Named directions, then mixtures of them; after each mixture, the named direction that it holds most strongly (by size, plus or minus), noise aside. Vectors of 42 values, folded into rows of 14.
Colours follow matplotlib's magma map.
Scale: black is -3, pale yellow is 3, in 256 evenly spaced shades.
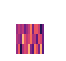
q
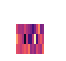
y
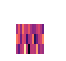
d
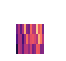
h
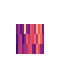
h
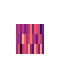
q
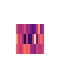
y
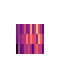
h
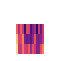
h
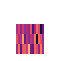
q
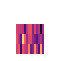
q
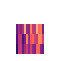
h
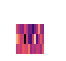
y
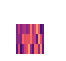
q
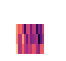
h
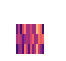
h
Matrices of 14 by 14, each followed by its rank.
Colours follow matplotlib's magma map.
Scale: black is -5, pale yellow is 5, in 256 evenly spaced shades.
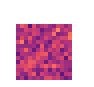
full rank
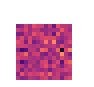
three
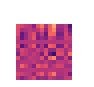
two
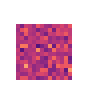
three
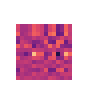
two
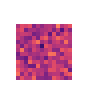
full rank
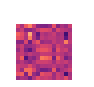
two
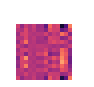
two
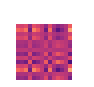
one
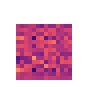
three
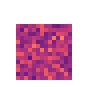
full rank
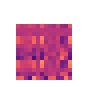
two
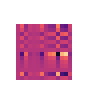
one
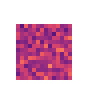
full rank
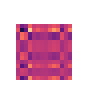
one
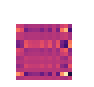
one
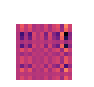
one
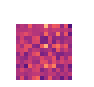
three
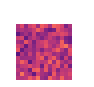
full rank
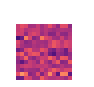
three
